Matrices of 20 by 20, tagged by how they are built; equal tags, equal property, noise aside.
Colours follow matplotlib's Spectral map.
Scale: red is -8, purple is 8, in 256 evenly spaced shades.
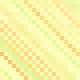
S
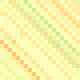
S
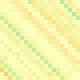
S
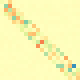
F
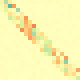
F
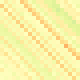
S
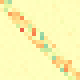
F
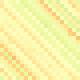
S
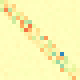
F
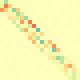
F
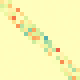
F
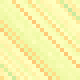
S
